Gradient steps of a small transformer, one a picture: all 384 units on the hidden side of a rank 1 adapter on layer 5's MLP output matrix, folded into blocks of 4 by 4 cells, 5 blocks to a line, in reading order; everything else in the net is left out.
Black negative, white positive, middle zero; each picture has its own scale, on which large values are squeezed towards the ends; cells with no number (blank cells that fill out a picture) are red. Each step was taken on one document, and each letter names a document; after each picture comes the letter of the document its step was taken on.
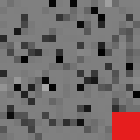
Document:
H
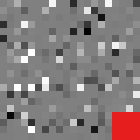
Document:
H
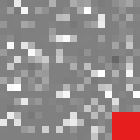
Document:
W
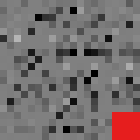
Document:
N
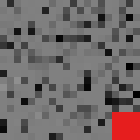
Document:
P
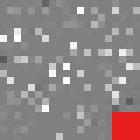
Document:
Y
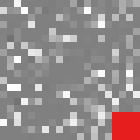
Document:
W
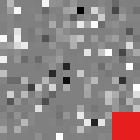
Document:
Y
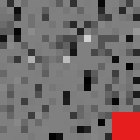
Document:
P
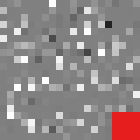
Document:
H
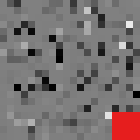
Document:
H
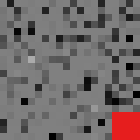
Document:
P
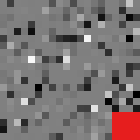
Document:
P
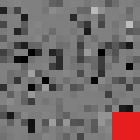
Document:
H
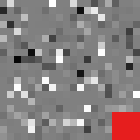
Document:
H
